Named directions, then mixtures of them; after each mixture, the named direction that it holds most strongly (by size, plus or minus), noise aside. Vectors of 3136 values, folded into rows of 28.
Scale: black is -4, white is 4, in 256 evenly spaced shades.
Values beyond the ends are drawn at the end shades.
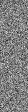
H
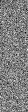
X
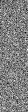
X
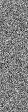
H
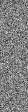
H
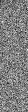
X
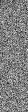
X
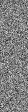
H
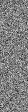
H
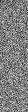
X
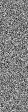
H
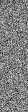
H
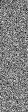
X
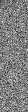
X
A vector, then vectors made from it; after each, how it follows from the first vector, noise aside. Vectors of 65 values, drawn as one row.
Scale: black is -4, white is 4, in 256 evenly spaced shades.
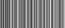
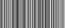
sign-scrambled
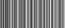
copied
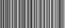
copied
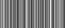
sign-scrambled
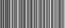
copied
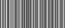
wrapped around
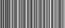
copied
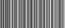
copied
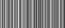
wrapped around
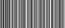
copied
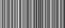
wrapped around
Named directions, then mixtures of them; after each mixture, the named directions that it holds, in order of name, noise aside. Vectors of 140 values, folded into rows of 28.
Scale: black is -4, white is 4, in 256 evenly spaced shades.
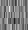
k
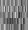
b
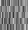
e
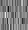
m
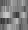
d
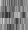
d, e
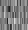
k, m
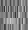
b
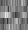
d, m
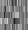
d, k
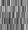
b, e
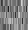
b, m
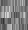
d, k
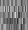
b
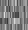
d, k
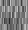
b, e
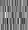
b, m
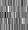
m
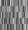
e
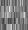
d, k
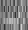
b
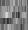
b, d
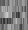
b, d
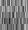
b, e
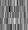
k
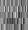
b
